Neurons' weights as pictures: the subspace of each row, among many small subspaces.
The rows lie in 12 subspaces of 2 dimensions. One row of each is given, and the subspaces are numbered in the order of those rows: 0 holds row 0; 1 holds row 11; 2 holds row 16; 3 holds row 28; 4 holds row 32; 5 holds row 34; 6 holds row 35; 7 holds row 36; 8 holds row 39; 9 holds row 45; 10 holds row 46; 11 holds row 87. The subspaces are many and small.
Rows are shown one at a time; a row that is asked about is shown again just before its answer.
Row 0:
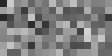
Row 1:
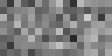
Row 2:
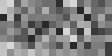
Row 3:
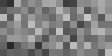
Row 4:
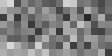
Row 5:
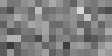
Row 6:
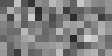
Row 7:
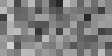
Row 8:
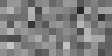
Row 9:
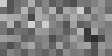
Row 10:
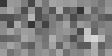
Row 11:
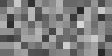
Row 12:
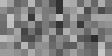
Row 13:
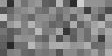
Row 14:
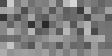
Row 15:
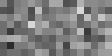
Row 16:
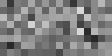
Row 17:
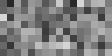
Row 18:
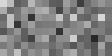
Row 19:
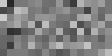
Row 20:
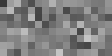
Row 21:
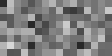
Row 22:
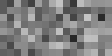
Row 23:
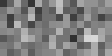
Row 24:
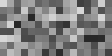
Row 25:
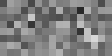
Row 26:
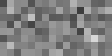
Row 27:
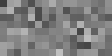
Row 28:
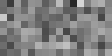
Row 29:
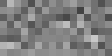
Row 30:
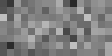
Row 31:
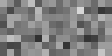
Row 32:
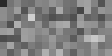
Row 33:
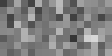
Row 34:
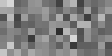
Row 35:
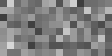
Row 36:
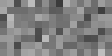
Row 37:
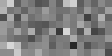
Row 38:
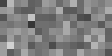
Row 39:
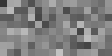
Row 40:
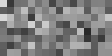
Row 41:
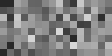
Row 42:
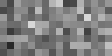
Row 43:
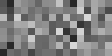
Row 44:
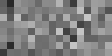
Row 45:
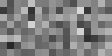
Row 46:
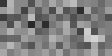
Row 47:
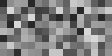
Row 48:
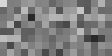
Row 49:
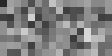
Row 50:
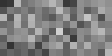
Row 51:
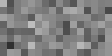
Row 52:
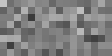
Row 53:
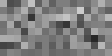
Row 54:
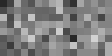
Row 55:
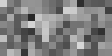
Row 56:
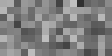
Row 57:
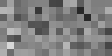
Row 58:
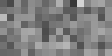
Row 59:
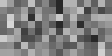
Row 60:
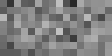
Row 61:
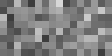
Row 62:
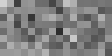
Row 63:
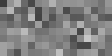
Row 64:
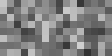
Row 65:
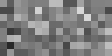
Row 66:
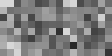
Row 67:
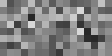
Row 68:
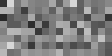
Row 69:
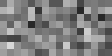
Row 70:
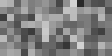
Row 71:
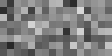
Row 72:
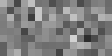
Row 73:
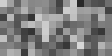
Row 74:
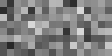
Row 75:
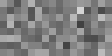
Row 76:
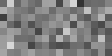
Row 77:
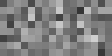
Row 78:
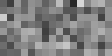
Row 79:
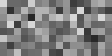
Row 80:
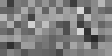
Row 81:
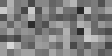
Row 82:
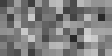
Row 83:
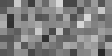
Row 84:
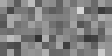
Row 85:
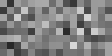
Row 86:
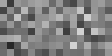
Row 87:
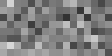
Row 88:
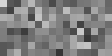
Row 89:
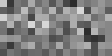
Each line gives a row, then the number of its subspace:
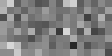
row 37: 4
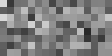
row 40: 0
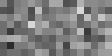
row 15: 1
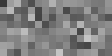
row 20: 8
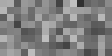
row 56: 6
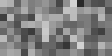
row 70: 3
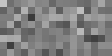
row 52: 4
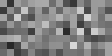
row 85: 4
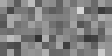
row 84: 7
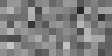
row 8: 1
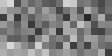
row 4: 11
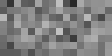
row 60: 10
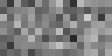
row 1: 0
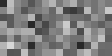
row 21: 6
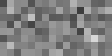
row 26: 5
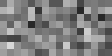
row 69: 1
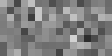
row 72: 8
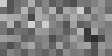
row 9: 10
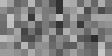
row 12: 9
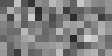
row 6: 8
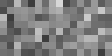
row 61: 7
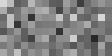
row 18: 5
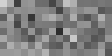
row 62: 11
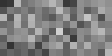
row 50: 11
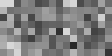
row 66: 4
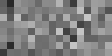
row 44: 5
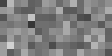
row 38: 3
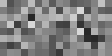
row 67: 2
